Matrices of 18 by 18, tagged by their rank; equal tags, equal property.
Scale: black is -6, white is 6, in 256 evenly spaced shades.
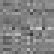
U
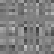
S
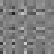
S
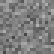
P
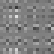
S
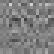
U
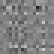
U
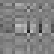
S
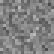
P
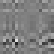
S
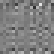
U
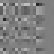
S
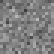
P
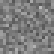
P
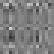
S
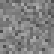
P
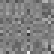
U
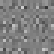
U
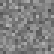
P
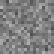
P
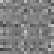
U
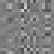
U
